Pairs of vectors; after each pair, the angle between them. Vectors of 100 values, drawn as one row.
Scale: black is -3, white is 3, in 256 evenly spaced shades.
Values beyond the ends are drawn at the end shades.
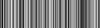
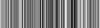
partly opposed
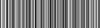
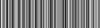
nearly parallel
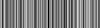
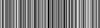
nearly parallel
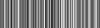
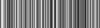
orthogonal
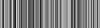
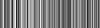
nearly opposite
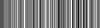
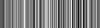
nearly parallel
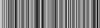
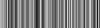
nearly parallel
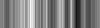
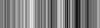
nearly parallel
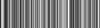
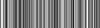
partly aligned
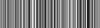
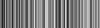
partly opposed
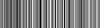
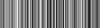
nearly opposite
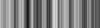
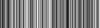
partly opposed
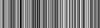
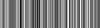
nearly parallel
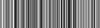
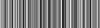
orthogonal
